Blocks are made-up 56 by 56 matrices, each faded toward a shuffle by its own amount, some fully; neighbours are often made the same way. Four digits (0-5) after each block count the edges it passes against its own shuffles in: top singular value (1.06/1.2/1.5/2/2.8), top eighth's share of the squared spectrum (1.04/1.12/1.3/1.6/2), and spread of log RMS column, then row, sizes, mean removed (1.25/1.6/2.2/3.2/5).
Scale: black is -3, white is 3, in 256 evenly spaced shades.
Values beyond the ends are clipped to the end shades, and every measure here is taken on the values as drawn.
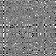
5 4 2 2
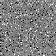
3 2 0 0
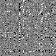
3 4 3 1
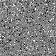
1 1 0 0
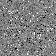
1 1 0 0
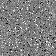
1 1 0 0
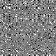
4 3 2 2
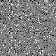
3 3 1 1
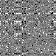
4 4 2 2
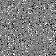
2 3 1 1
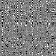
4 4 3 2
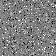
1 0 0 0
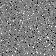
0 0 0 0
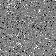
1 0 0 0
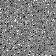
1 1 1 0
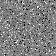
0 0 0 0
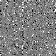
3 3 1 0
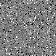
3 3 1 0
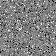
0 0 0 0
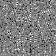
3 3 1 1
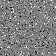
0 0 0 0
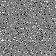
2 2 0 1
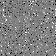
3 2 1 0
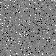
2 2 0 0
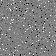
0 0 0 0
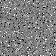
2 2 0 0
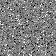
1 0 0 0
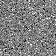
0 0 0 0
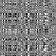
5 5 3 3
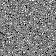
0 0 0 0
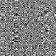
4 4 2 2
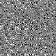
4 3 2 2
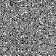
3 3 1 1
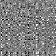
4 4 2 2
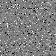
2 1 0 1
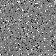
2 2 0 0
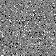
3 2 0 1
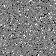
1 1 0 0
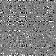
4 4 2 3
